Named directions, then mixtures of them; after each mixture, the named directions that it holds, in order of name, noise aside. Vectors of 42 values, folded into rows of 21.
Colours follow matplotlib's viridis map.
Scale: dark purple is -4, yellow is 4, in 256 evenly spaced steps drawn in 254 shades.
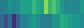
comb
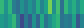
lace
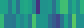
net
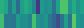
net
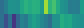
comb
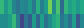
lace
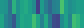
lace, net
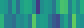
net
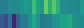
comb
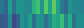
comb, net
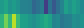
comb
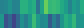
comb, net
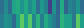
lace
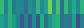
lace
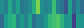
net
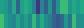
comb, net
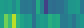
comb, net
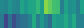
comb, lace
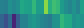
comb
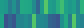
comb, net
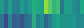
comb, lace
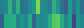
net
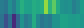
comb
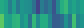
comb, net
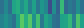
lace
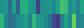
net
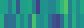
net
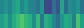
comb, lace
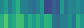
comb, lace
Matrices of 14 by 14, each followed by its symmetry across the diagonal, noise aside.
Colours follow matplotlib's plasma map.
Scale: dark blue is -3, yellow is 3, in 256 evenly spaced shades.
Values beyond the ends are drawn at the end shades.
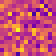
neither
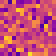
neither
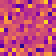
antisymmetric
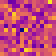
neither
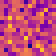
neither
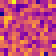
antisymmetric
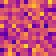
antisymmetric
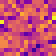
neither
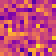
neither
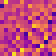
antisymmetric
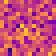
neither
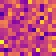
neither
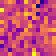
neither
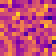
neither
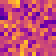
antisymmetric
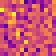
neither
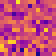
neither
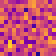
neither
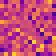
antisymmetric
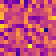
antisymmetric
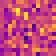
neither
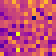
antisymmetric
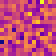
antisymmetric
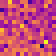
antisymmetric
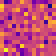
antisymmetric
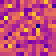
neither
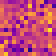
antisymmetric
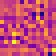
antisymmetric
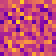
antisymmetric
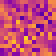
antisymmetric
